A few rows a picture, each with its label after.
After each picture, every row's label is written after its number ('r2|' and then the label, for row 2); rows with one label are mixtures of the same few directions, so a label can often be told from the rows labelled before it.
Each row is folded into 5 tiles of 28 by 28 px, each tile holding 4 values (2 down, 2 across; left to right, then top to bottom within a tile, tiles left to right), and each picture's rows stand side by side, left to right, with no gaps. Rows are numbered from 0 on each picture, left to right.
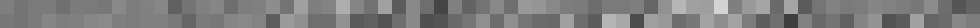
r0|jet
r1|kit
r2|jet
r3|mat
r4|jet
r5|mat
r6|jet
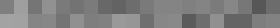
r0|mat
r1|jet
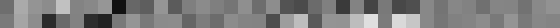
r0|jet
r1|kit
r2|mat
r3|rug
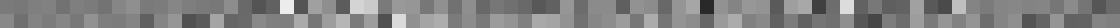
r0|rug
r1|jet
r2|rug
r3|mat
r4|rug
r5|kit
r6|kit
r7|jet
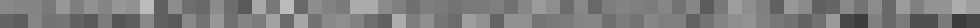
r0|mat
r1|kit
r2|rug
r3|jet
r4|kit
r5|kit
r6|mat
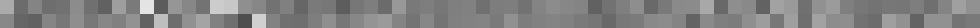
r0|kit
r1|rug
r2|jet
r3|rug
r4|kit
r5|rug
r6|jet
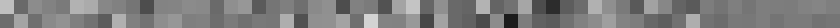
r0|rug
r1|kit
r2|rug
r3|rug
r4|kit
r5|mat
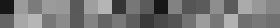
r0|kit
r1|mat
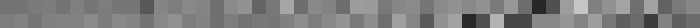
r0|mat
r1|kit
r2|rug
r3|jet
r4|mat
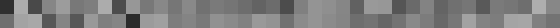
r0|kit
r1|mat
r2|kit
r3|jet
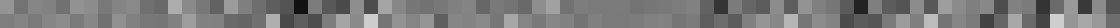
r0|rug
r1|kit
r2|mat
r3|rug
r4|rug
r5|mat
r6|mat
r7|jet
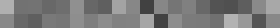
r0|kit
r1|rug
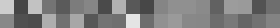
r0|kit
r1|kit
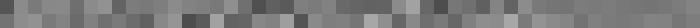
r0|kit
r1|jet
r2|rug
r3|mat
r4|rug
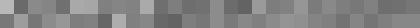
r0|rug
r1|kit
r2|mat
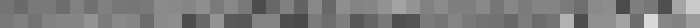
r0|mat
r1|jet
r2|mat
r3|mat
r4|rug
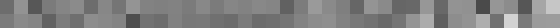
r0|kit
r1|mat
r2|kit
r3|rug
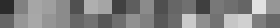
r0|kit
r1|jet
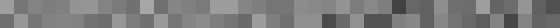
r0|rug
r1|rug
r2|jet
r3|rug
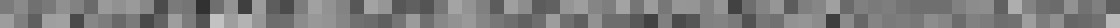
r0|jet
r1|jet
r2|kit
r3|kit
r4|mat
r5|kit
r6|rug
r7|kit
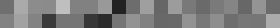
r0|jet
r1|kit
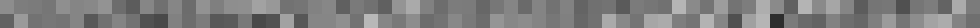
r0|rug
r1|mat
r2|rug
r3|jet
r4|jet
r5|jet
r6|jet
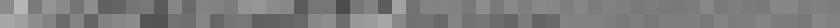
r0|mat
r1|mat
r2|jet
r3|mat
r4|mat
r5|rug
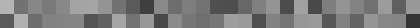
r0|rug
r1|rug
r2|kit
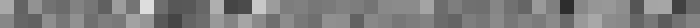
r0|kit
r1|kit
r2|jet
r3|kit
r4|kit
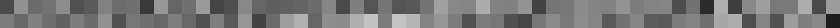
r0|rug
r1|rug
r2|mat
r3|jet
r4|jet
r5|kit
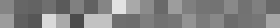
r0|jet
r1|kit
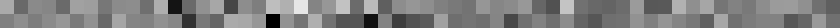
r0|rug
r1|kit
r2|mat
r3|rug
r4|kit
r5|rug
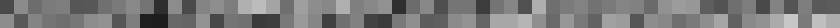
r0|rug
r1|mat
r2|jet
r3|jet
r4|jet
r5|mat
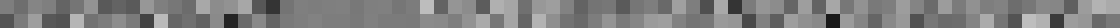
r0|jet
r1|rug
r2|kit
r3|rug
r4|jet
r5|kit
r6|jet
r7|jet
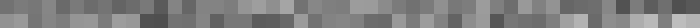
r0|mat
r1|mat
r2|rug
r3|jet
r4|mat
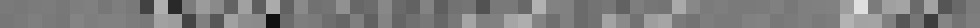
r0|jet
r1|kit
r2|rug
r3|jet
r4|jet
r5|jet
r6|mat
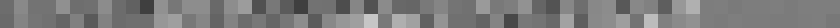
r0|rug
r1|kit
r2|mat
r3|rug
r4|rug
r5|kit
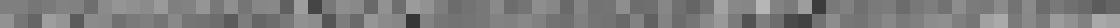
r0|jet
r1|mat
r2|kit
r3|kit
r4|rug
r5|jet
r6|jet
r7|mat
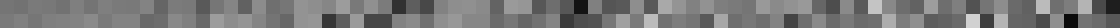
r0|mat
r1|jet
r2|jet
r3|kit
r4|mat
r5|rug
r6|kit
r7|rug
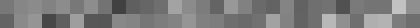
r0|jet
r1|kit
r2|jet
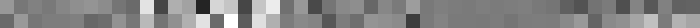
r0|rug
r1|rug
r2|kit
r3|rug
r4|mat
